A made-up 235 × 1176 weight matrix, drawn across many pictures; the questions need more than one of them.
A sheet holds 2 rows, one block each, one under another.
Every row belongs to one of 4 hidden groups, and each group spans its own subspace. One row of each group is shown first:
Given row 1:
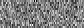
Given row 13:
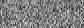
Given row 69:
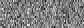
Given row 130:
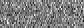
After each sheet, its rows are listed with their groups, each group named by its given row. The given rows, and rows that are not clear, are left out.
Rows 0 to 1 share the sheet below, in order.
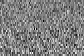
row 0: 13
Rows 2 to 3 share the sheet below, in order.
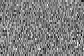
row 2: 69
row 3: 130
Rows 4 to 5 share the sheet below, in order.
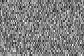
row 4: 13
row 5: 69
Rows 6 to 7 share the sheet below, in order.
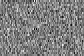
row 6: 1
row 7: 1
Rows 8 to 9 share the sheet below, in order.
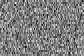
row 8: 69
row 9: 1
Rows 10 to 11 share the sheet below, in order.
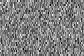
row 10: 1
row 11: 13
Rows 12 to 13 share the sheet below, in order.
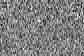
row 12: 130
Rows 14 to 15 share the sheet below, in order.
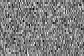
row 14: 69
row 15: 69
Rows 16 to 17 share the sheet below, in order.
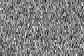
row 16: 69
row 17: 69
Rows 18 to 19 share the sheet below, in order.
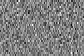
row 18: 1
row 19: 1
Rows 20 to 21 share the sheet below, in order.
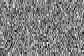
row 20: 130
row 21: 69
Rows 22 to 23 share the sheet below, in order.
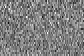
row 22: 1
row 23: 69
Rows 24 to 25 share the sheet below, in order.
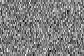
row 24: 13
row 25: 130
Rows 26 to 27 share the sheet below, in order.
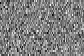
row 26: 1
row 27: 69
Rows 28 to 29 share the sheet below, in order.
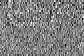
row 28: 130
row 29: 69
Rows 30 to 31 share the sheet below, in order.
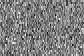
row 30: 69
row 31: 69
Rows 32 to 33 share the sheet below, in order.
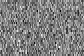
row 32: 13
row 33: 69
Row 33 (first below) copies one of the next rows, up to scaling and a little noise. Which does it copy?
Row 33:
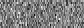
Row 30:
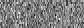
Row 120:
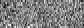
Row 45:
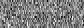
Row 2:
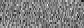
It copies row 30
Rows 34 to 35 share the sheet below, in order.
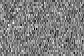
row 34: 69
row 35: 1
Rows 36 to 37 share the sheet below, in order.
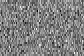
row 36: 13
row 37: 1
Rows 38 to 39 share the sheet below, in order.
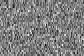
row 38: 130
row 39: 1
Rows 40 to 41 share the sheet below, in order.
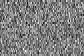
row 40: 69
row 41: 13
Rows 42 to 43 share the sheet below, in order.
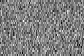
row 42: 13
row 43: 130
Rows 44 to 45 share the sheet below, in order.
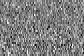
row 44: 130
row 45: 69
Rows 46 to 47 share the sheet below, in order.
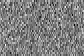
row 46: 1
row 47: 69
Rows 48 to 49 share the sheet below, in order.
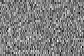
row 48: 13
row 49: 130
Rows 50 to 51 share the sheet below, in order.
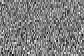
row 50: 13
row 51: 69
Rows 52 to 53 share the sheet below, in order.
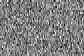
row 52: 130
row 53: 69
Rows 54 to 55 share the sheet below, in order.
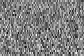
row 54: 69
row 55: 1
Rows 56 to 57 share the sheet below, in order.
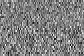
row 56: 130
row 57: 69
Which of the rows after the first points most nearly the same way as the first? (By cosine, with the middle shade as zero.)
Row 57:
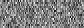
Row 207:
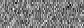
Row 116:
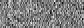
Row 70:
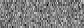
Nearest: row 116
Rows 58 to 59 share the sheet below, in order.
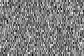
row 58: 130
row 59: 69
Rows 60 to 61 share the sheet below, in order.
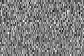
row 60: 13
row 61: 130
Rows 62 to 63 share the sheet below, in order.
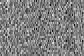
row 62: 1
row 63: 1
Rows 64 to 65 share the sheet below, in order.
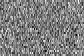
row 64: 69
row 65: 1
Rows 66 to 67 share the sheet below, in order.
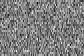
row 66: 69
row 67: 13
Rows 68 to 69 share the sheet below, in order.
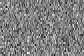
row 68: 1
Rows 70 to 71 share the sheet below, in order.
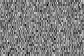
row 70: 69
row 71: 69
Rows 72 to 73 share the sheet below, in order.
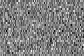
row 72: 1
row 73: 130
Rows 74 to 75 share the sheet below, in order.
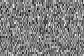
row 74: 130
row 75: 1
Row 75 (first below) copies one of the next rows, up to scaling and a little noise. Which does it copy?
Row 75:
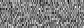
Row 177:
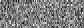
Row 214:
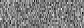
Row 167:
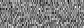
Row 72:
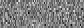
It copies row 167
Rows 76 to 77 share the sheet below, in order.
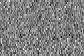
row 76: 1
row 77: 13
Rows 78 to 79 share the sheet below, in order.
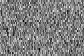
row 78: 13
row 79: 130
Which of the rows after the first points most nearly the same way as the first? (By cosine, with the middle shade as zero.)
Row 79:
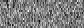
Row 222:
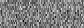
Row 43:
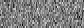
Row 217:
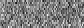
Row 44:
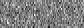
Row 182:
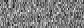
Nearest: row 182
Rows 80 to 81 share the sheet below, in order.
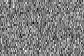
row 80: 130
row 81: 13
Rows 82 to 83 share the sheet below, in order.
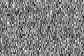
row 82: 130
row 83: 13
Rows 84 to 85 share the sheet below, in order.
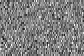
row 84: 1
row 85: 69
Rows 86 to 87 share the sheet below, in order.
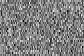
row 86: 13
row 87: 130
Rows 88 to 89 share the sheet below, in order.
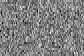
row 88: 13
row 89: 1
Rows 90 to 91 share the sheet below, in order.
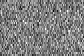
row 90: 13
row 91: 69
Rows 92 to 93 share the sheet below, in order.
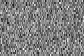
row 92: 130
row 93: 13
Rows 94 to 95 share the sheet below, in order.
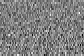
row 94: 13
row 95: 69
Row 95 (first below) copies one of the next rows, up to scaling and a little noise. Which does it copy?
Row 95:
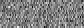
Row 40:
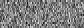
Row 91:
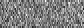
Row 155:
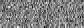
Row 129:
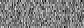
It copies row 155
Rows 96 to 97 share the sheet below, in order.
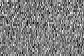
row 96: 130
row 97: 130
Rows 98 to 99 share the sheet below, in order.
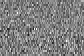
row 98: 69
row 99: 1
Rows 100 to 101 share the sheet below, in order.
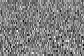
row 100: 13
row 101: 1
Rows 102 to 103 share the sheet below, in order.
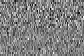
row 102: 13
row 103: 130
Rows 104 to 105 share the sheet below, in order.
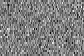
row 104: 130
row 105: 1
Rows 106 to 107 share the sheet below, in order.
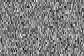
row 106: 1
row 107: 13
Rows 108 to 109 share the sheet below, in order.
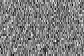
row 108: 69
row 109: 130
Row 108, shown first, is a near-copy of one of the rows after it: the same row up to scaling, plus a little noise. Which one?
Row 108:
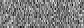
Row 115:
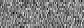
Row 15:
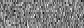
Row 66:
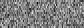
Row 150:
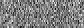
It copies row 150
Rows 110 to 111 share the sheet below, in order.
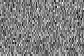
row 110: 130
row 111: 69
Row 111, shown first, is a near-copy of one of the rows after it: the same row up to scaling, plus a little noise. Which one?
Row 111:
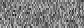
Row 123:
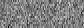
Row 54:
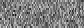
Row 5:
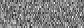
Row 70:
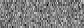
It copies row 54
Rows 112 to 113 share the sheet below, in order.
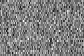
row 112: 13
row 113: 130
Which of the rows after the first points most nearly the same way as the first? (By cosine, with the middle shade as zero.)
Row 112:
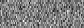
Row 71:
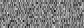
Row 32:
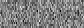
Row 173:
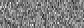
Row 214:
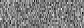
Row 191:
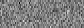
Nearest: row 191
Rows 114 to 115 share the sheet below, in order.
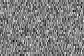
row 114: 130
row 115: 69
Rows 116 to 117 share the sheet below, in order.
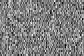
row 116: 130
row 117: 69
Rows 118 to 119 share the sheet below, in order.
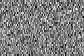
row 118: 1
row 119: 69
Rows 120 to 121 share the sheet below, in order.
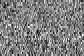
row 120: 69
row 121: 69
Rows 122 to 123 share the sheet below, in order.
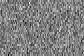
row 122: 13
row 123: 69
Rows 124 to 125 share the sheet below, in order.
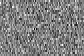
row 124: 1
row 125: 1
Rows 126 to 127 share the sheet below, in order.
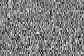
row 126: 130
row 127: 69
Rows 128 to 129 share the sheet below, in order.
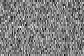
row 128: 69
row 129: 69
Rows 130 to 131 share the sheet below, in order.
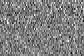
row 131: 1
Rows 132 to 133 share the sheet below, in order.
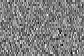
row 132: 69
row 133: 1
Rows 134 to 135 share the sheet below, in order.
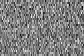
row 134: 69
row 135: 13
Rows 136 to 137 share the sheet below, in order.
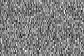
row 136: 130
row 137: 13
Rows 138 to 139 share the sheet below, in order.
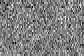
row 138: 69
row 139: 69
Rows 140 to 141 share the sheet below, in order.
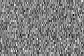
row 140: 69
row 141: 13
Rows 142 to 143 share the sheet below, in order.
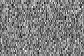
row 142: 69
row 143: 13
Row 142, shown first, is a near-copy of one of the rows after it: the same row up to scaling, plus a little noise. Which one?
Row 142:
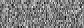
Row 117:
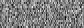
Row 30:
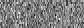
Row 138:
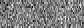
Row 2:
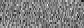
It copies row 117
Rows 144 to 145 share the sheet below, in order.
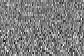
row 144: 130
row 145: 1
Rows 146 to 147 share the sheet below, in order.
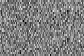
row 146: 13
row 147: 13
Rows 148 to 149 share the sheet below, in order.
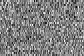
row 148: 1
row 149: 130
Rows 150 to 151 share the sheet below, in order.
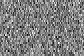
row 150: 69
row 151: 1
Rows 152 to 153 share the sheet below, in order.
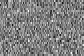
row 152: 130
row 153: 1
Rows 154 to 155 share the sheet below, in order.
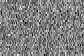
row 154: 13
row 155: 69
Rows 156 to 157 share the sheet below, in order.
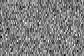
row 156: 13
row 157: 1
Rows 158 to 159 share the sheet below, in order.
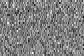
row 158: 130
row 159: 1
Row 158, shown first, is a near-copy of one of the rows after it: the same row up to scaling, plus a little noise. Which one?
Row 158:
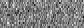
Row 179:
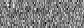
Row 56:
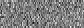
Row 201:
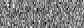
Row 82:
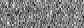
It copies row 82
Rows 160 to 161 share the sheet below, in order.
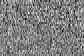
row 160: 1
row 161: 130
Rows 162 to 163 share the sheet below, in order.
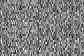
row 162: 13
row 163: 13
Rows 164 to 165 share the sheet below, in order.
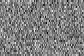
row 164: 1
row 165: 69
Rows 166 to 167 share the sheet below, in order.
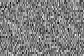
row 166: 1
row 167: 1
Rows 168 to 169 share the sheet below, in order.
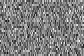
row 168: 69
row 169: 13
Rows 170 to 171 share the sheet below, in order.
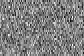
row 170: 69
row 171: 69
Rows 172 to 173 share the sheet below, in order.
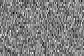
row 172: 69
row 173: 1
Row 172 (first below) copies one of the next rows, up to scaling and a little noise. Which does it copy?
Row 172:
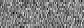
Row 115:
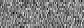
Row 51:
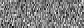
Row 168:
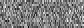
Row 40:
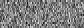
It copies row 115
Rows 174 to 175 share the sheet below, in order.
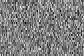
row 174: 13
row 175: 130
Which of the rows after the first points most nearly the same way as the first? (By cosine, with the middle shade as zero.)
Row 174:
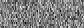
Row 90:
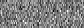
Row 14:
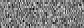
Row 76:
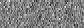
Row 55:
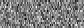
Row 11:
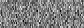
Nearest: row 11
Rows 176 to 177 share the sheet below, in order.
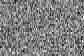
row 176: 13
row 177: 1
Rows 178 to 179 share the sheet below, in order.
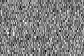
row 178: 13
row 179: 130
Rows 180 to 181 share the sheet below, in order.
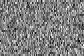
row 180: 69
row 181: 13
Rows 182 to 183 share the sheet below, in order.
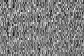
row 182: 130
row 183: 130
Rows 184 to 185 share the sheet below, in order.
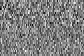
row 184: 1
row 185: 13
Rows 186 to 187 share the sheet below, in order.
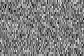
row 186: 1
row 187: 13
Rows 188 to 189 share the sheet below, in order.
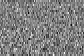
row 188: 1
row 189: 130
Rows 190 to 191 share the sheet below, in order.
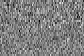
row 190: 130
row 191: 13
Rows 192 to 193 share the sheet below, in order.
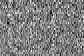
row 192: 130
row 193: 130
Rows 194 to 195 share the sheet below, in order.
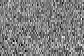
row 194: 130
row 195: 69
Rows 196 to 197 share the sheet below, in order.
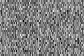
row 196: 13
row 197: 13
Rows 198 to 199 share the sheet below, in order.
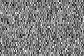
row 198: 130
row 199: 13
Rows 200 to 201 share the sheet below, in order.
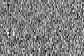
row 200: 130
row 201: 130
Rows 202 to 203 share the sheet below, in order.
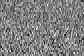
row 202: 69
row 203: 1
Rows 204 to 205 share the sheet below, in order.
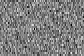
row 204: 1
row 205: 1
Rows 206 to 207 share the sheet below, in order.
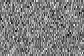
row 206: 1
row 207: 69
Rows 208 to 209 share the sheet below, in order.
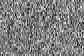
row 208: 69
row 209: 130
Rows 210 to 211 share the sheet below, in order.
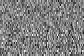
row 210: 1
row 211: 69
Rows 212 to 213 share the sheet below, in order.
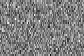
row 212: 130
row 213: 13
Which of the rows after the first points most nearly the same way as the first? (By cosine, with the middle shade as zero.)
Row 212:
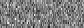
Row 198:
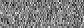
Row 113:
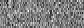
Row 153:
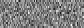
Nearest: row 153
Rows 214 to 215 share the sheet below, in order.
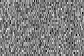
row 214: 1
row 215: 1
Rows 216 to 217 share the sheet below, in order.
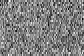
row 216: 130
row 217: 69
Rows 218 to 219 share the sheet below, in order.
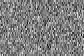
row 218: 130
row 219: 130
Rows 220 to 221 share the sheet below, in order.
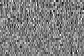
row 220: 130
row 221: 1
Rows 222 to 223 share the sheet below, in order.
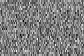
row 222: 13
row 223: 13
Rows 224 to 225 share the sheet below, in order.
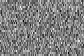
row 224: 13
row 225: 13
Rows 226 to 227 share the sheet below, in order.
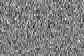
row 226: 130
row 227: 13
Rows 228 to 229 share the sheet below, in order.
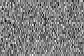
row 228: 1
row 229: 69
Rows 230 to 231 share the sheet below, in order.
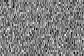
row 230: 130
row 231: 1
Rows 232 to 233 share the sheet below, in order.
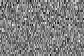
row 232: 1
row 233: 13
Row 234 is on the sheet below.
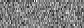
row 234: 1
